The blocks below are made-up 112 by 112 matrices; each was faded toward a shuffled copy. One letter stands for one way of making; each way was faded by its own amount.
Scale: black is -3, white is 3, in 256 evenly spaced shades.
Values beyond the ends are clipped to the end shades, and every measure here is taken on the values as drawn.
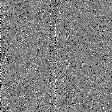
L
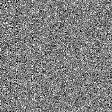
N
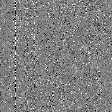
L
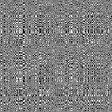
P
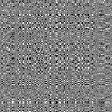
P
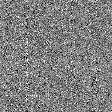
N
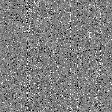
L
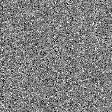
N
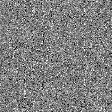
N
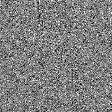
N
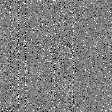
L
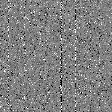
L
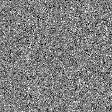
N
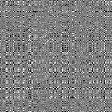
P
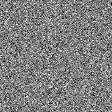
N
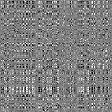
P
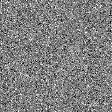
N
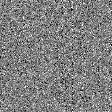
N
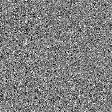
N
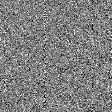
N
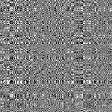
P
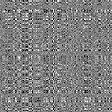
P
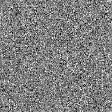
N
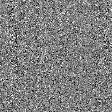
N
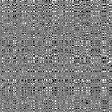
P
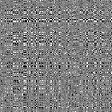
P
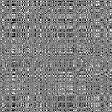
P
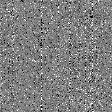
L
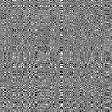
P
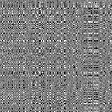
P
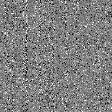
L
